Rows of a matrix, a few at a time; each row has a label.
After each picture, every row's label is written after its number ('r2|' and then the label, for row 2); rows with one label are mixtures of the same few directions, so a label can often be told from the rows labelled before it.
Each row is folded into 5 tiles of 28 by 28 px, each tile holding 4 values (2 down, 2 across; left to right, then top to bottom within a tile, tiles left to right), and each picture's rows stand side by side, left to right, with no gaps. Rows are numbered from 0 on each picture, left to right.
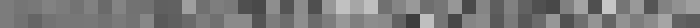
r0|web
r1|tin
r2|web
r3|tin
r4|tin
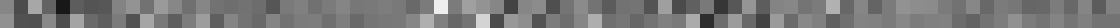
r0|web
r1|tin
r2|web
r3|tin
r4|web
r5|tin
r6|web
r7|web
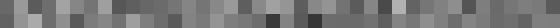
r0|web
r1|web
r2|web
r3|tin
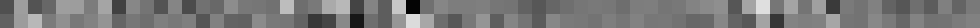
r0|web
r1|tin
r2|web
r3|tin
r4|web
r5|web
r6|web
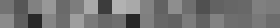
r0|web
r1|web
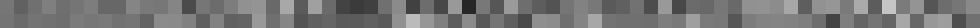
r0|tin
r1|tin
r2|web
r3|tin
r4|web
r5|web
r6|tin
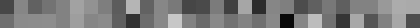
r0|web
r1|web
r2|tin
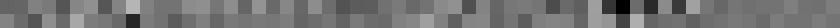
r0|web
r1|web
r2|web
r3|tin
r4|web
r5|tin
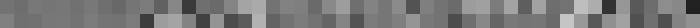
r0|tin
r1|tin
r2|web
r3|web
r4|tin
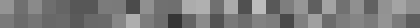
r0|web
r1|web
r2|tin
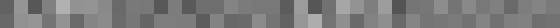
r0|web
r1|tin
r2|web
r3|tin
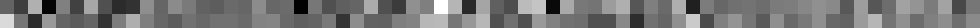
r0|tin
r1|web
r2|tin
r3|tin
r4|web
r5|tin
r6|web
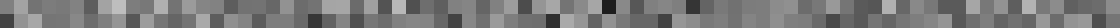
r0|tin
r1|tin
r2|web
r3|web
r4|tin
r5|web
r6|tin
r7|tin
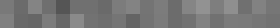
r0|web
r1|web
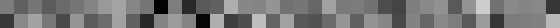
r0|tin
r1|tin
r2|tin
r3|web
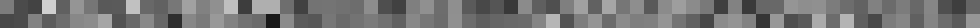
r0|tin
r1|web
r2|tin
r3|web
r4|tin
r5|tin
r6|tin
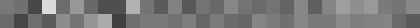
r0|tin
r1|tin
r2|web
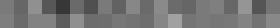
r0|web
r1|web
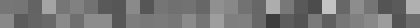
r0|tin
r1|web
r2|tin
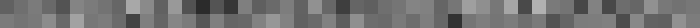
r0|web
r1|web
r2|web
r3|web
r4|tin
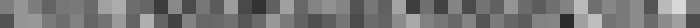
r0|tin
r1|tin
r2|web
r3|tin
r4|tin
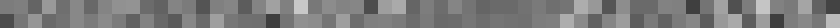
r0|tin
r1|web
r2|tin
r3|web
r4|tin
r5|web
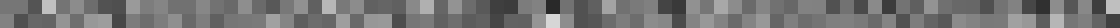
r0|tin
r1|web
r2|tin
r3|web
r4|tin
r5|tin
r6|tin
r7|web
